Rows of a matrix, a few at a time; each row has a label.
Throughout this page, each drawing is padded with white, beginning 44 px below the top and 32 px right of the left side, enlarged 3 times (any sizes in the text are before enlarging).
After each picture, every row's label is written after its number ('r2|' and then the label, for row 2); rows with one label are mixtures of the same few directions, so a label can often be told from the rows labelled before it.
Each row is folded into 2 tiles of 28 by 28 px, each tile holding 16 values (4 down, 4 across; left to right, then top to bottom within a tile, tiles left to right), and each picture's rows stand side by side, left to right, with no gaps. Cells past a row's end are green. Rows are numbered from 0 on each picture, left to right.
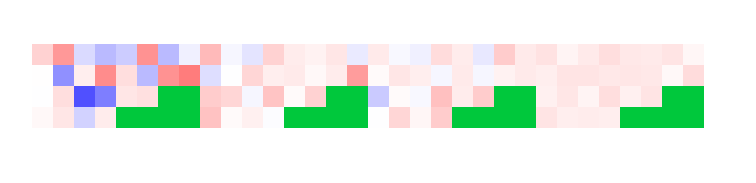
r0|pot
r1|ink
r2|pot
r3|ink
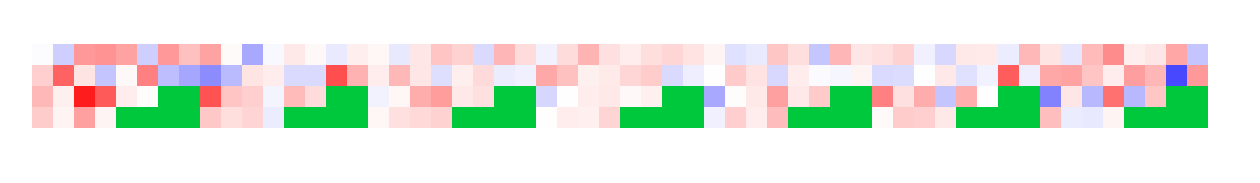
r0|pot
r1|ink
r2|pot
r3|ink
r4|pot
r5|ink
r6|ink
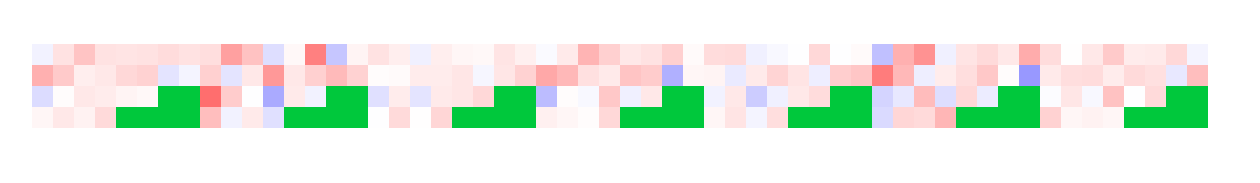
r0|ink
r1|pot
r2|pot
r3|ink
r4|pot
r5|ink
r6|ink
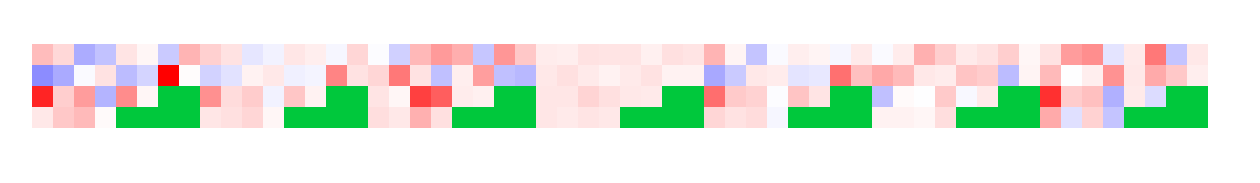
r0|ink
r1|ink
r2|pot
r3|pot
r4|ink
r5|ink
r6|pot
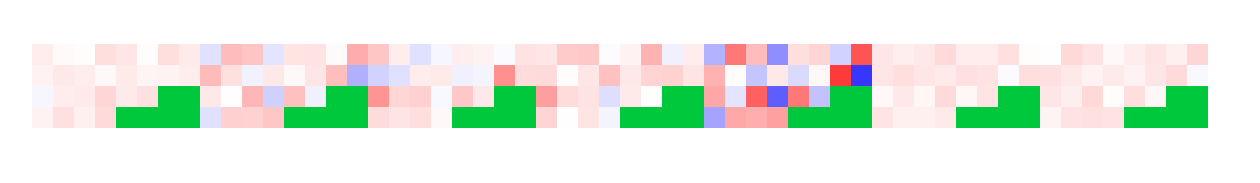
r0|pot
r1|ink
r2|ink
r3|pot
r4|ink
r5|ink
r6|ink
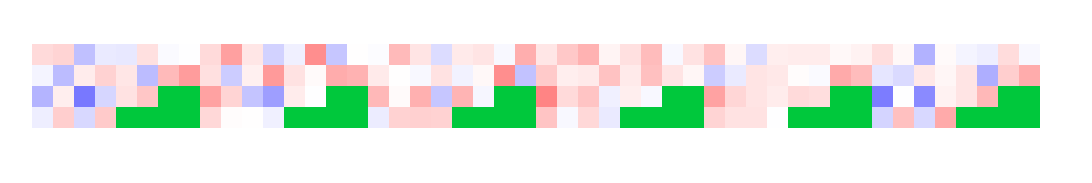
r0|pot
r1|pot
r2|ink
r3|pot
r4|ink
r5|pot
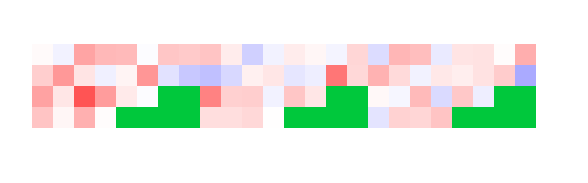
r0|pot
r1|ink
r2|ink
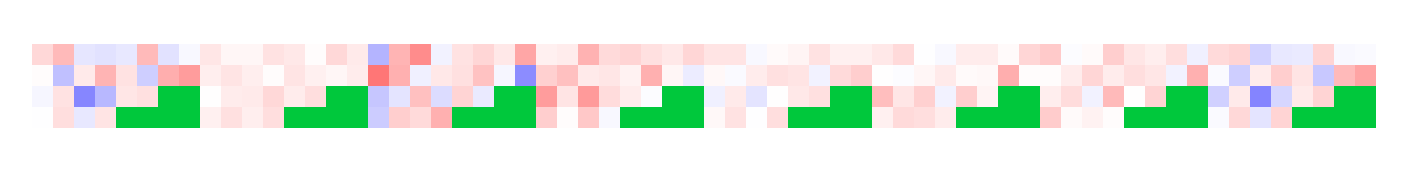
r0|pot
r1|pot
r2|ink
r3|pot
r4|pot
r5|ink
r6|ink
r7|pot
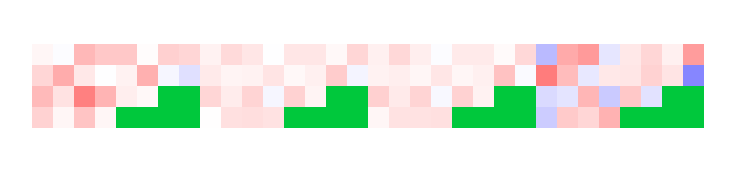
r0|pot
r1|ink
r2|ink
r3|ink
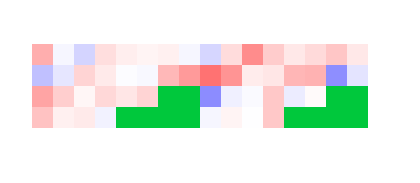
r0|ink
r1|ink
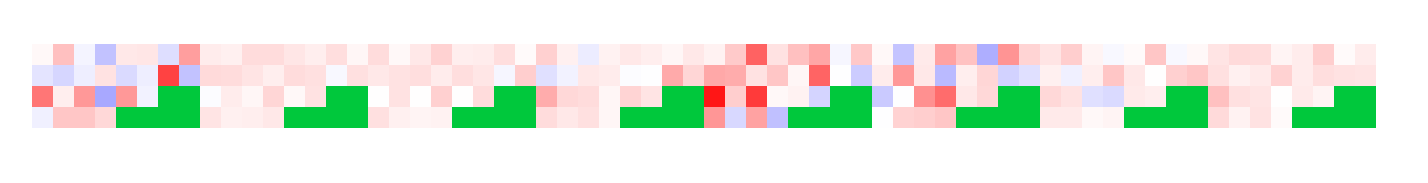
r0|ink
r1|ink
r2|ink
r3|ink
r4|pot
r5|pot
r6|pot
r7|pot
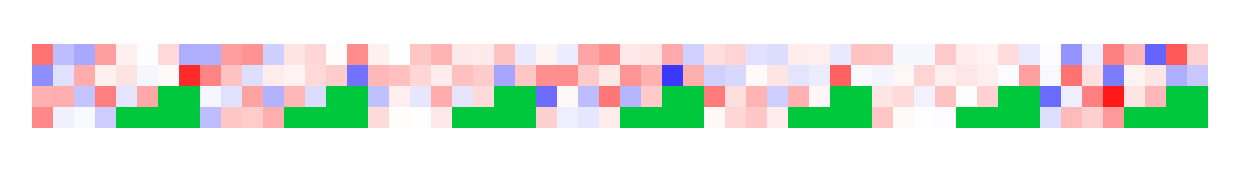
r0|ink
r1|ink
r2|ink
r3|ink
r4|ink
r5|ink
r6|pot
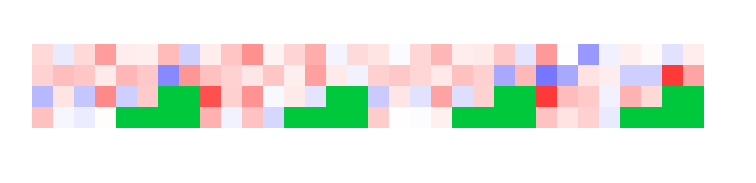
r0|ink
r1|pot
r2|ink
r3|ink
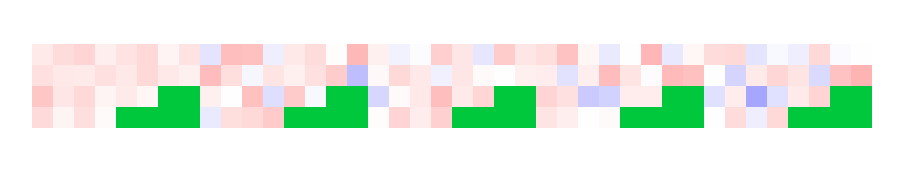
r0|pot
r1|ink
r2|pot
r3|pot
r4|pot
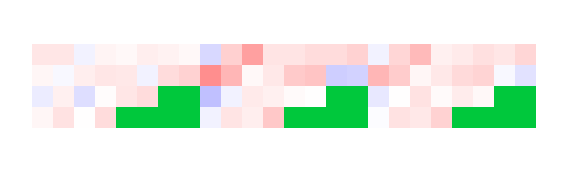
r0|pot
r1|ink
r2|ink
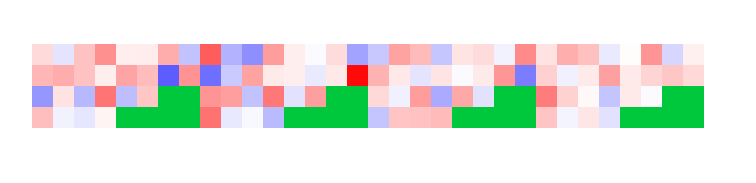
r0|ink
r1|ink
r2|ink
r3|pot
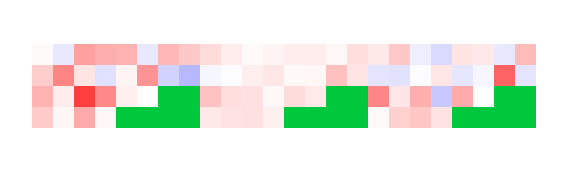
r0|pot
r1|ink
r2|ink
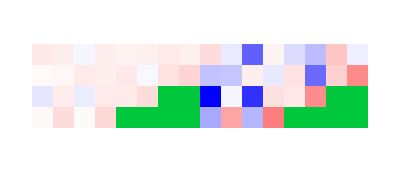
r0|pot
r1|pot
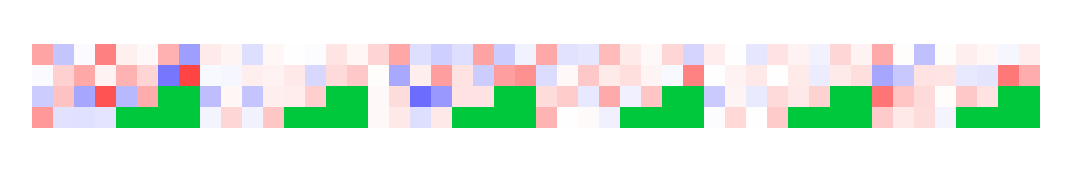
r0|ink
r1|pot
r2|pot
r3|ink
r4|pot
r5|ink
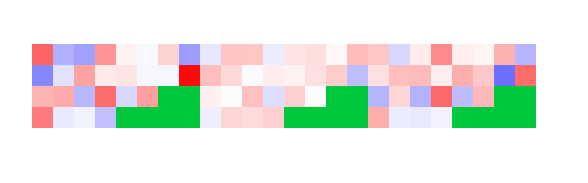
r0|ink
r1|ink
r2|ink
